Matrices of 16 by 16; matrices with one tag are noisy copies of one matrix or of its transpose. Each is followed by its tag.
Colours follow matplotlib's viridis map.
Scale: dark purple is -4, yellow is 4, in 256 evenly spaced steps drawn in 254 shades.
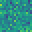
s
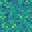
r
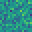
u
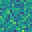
u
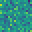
s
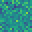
r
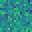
s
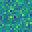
u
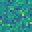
u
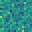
u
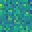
s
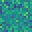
r
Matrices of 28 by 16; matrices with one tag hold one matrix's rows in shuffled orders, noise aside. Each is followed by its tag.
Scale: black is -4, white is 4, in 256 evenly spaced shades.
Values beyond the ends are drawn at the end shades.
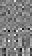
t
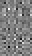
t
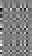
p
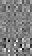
t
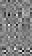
t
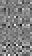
t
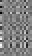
p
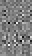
t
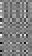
p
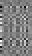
p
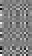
p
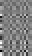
p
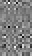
t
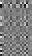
p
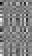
p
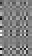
p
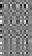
p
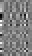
p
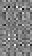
t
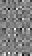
t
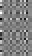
p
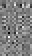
t
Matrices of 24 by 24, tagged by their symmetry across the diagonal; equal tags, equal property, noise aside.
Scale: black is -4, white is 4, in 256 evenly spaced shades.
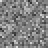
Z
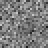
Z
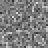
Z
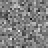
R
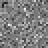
Z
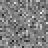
R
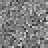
R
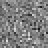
R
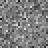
Z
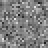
R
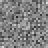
Z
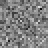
Z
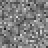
Z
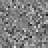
R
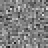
R
